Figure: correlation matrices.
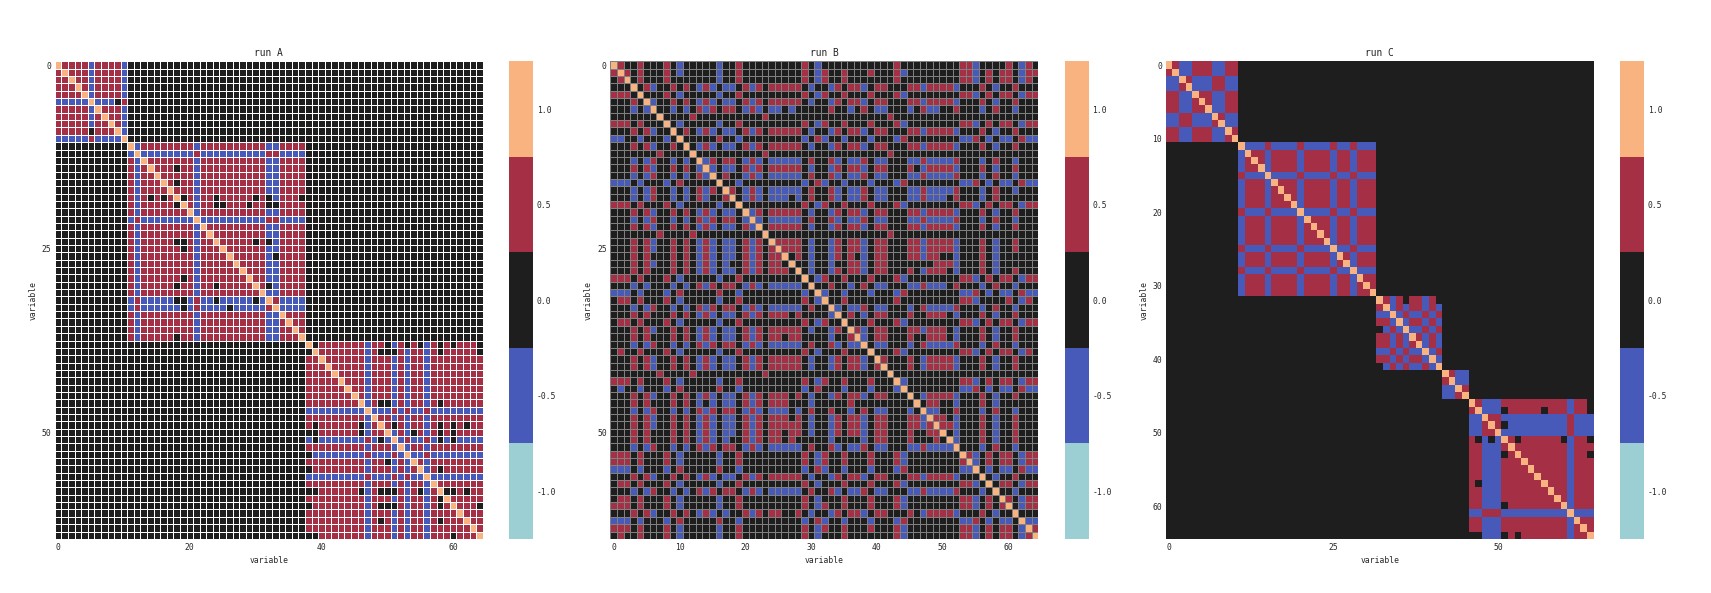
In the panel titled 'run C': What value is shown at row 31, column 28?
-0.5
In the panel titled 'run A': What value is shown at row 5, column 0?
-0.5
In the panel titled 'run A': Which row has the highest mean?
26
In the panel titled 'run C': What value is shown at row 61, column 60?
-0.5
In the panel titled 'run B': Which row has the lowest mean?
15
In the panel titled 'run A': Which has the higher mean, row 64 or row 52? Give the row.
52
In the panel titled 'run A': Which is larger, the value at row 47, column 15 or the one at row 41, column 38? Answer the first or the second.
the second
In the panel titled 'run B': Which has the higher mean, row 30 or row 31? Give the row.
30
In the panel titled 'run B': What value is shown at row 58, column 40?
-0.5
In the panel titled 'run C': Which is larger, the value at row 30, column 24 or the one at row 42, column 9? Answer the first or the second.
the first
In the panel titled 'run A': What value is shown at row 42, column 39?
0.5
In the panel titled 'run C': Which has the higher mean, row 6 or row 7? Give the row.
6
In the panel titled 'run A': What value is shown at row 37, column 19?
0.5
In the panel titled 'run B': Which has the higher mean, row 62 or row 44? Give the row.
44
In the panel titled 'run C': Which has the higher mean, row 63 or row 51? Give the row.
63
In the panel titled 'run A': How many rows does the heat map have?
65
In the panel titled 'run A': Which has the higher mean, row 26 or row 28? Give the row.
26
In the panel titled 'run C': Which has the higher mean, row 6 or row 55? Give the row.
55
